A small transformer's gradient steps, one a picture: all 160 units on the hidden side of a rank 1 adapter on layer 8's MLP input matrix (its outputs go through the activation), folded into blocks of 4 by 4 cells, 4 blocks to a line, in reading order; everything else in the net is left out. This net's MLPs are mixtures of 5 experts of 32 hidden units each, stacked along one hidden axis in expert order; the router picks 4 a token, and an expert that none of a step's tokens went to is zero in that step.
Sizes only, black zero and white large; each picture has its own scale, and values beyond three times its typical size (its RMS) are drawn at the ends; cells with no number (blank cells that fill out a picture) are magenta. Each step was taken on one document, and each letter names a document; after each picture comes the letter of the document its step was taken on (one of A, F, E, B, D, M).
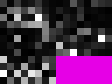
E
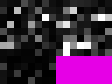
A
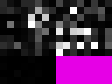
A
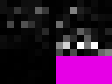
A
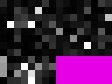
E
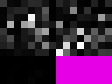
A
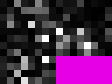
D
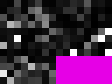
E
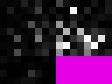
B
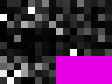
E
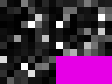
E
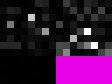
A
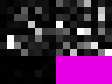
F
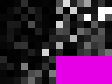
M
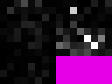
B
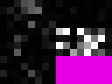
B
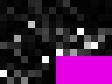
D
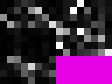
M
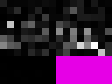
A
